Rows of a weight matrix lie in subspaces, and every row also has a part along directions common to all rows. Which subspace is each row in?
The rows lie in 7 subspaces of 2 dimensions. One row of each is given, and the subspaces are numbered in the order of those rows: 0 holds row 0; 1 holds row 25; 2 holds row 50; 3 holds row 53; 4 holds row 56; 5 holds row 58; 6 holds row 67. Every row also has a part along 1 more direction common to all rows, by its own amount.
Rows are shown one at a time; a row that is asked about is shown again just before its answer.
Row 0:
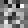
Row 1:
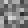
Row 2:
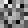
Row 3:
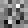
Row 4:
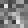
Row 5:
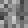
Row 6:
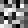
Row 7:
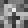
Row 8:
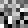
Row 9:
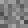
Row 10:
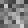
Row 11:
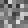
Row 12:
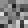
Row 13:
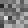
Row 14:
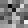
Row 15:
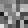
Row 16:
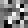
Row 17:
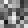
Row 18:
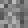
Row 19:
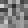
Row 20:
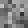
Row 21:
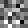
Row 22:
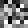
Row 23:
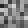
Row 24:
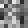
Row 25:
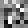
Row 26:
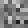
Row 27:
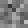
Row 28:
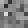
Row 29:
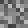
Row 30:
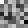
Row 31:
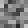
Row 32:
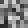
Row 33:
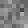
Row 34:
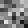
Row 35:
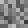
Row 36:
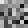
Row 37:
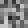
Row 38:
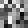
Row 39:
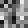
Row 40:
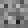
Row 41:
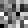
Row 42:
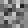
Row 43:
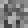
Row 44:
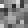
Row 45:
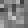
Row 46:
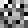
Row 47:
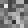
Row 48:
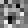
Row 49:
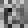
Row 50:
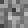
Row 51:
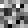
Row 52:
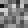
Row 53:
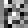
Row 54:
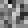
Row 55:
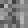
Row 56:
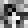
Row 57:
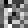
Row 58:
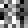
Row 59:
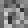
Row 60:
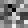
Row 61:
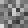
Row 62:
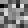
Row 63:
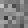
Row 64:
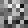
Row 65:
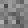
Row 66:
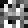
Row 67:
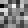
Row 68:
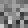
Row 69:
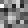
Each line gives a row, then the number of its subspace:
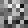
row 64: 4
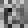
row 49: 3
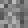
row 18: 5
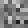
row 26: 1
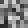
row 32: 2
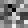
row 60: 4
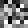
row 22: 1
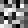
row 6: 0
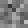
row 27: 4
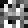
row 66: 4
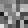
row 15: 0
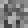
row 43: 4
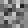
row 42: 0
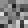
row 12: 0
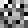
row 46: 1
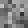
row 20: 5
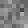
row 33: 5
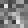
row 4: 3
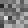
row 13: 0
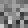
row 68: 0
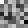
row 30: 2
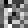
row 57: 3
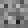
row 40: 3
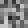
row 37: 2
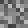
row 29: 2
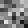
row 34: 5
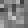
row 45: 6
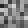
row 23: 6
